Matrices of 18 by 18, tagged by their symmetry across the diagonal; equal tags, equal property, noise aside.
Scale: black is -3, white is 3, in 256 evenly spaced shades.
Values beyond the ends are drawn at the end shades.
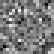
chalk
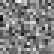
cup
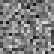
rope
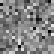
rope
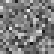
chalk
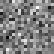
cup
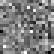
rope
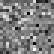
rope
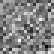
chalk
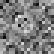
chalk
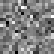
cup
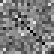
chalk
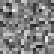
cup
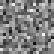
cup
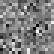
rope
